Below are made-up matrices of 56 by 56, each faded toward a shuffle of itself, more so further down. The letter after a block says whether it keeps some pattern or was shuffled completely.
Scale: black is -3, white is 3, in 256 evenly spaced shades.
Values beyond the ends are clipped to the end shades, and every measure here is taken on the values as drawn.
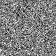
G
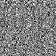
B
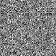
B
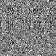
B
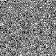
B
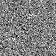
G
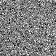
G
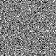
B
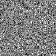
B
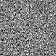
B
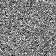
G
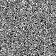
G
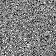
G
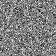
G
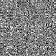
B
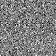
B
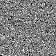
G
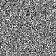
B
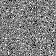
G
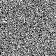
G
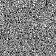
B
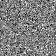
G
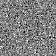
B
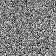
G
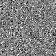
B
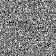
B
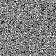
B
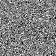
G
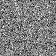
G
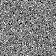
B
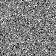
G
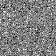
B
